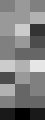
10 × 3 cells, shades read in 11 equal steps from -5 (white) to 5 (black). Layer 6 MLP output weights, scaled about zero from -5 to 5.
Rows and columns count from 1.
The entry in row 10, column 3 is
4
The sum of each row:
-1 -4 -1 1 2 -9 1 -1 2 13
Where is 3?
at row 3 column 3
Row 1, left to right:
0 -1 0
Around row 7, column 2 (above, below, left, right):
-2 1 2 0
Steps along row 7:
down up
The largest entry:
5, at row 10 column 2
